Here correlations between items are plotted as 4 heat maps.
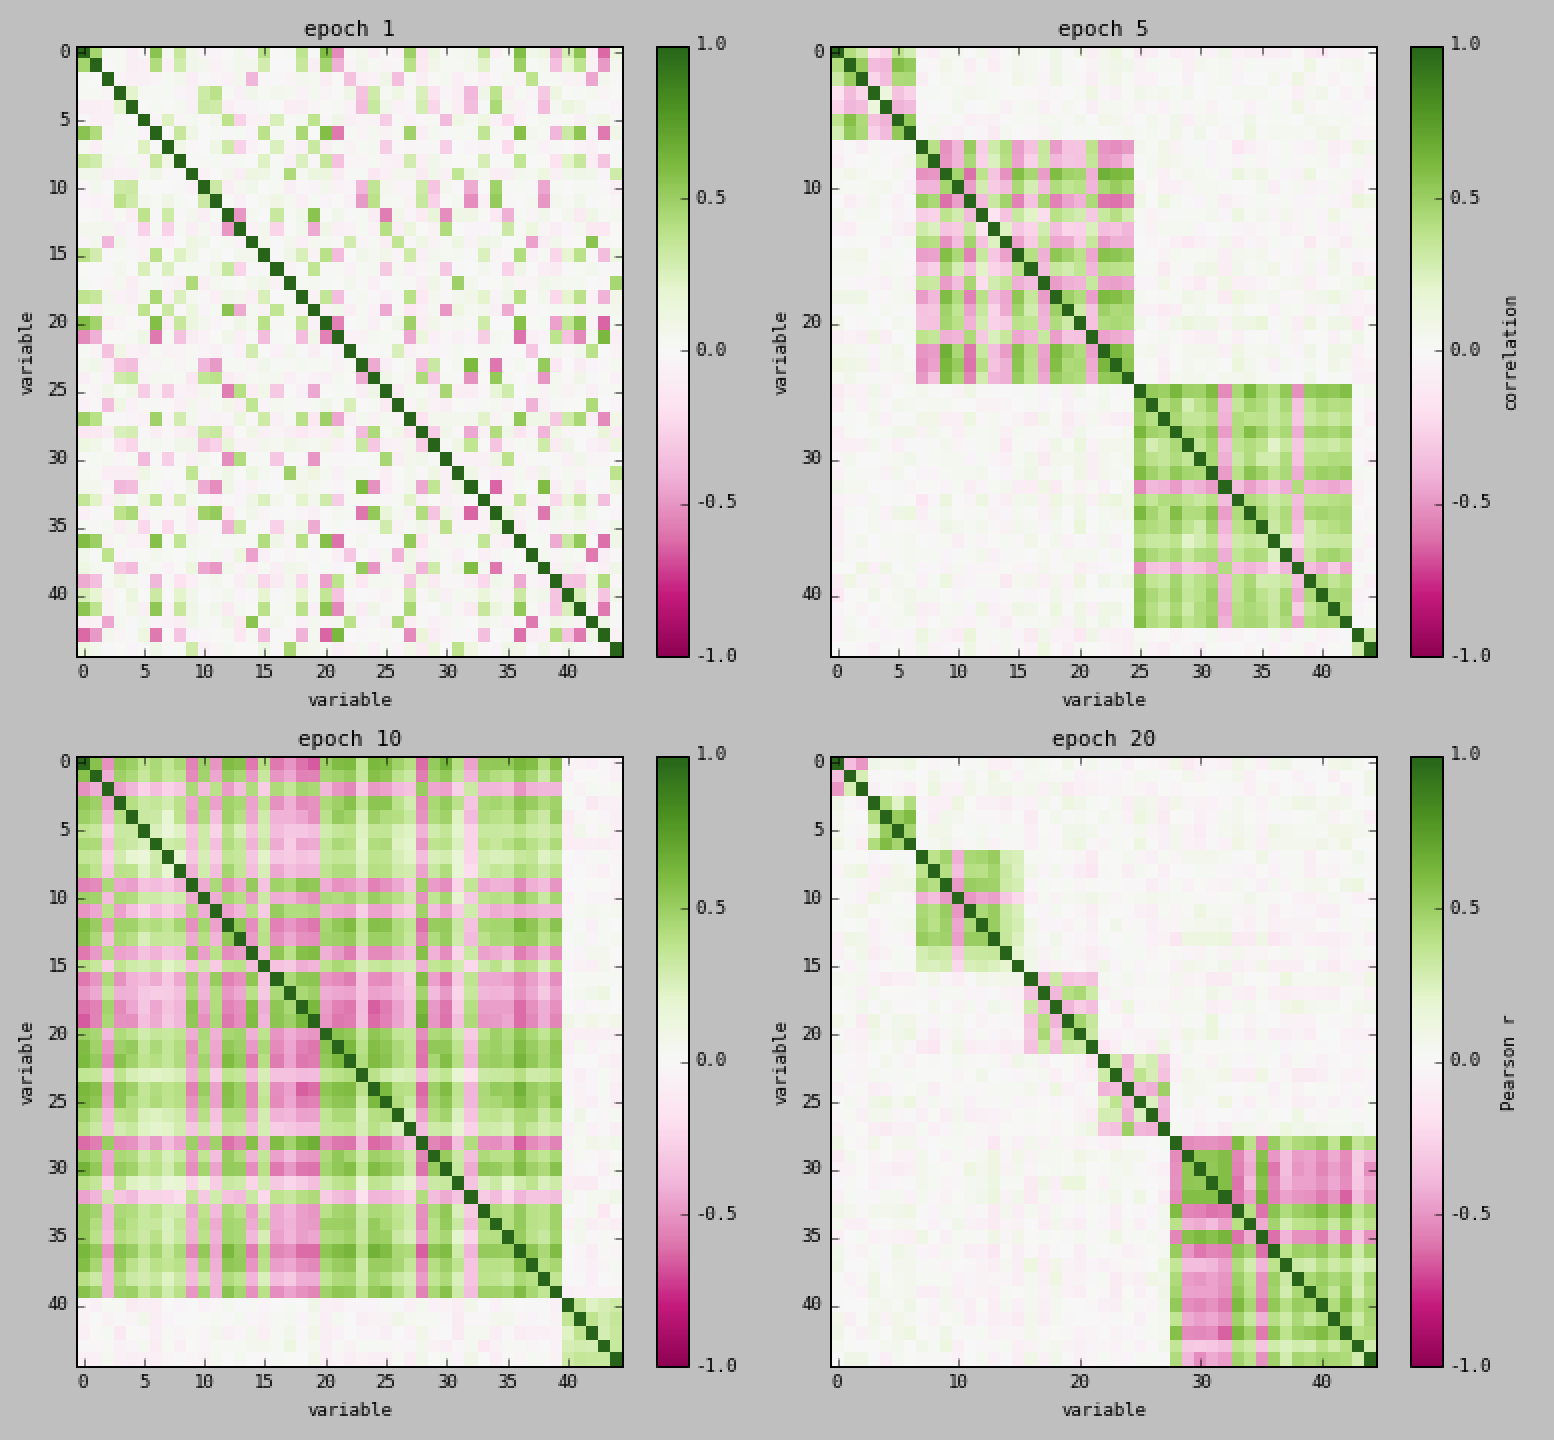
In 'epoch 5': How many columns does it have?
45
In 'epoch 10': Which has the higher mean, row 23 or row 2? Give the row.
23
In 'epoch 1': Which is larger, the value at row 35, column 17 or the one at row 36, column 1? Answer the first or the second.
the second
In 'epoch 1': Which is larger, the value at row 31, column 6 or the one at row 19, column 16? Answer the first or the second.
the second
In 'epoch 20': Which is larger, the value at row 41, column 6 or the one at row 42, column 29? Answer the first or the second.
the first
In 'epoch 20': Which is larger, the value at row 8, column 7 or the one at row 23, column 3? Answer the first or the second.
the first
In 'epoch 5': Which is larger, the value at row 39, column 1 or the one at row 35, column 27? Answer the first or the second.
the second
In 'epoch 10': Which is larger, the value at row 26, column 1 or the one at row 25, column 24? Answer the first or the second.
the second
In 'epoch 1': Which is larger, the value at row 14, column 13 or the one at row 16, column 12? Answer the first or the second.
the second
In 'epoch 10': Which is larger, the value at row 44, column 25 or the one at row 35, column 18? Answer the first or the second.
the first
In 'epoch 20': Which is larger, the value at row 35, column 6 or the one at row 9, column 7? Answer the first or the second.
the second
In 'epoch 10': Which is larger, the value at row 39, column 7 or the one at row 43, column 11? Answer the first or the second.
the first
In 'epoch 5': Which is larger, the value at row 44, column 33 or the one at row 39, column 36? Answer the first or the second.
the second
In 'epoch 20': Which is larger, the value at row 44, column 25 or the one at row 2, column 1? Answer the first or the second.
the second
